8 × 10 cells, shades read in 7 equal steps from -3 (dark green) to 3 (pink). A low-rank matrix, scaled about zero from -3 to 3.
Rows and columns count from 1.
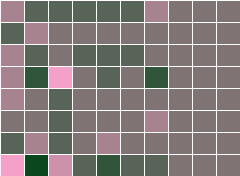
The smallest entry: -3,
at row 8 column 2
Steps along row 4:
down up down down up down up same same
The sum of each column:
5 -5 1 -3 -4 -3 -1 0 0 0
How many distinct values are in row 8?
6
